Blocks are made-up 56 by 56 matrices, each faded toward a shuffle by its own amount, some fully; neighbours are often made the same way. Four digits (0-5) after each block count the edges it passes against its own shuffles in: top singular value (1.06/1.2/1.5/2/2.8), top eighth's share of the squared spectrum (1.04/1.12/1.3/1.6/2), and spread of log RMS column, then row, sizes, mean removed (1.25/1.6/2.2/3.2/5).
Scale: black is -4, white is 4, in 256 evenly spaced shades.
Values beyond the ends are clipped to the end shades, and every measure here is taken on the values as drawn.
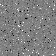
1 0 0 0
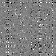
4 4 2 1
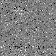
2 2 1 1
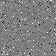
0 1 0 0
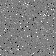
1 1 0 0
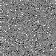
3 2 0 0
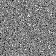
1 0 0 0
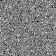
1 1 0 0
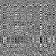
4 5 3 3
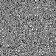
2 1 0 1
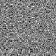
4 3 1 2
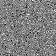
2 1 0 0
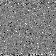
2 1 0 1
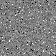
0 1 0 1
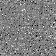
0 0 0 1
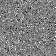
0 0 0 0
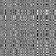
5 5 4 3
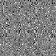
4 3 2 1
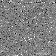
1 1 0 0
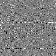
3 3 0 2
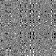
4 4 3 2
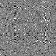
4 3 2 1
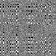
4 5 3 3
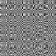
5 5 4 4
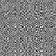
4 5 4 3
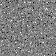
1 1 0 1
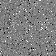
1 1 0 0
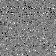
1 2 0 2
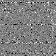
2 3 0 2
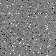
0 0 0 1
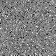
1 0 0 1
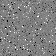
0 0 0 0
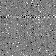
3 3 0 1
